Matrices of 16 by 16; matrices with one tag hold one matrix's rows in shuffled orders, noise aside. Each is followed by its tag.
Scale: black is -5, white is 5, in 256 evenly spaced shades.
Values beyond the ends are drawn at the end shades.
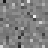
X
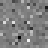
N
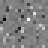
X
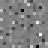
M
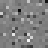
N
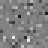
N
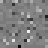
N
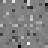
N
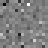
X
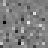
X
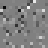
X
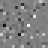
X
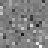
M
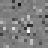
N
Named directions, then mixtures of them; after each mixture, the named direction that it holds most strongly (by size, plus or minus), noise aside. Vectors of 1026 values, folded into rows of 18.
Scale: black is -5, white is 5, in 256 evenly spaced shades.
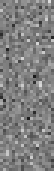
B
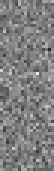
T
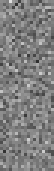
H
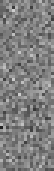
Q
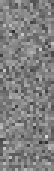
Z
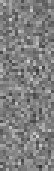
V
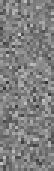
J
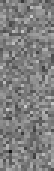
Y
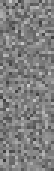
H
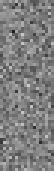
Z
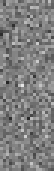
B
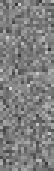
T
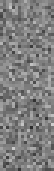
Q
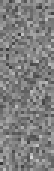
J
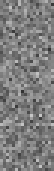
T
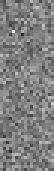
Z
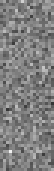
Y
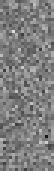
Z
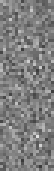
V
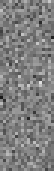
B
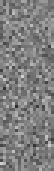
J
